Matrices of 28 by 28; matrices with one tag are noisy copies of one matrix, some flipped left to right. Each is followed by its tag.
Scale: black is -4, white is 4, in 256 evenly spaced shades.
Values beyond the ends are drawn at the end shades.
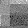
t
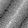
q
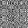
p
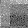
t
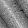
q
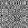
p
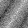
q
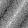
q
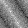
q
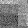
t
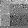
t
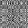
p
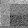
t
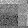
t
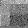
t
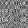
p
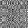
p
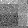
t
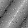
q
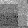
t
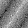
q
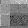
t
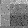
t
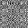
p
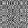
p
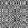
p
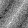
q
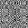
p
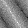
q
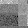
t
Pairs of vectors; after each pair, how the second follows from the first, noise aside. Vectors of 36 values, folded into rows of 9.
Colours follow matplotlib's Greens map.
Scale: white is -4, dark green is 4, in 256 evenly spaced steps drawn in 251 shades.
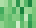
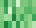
reversed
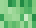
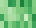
copied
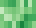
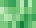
copied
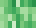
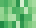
reversed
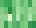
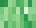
reversed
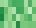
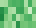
copied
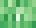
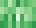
copied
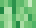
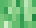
reversed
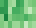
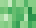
reversed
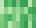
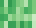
reversed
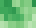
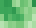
copied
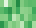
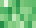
copied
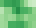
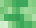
reversed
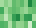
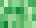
reversed
